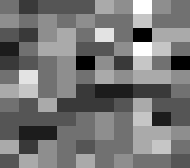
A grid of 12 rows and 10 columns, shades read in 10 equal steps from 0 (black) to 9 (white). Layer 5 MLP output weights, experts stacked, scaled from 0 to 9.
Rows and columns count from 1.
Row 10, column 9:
6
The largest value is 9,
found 2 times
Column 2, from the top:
2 4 2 4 3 8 7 3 3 1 2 6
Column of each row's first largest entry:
8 8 6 8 8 2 2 3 8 8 9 2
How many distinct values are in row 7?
6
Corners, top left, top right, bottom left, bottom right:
4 4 3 3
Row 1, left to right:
4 2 3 3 3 6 5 9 5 4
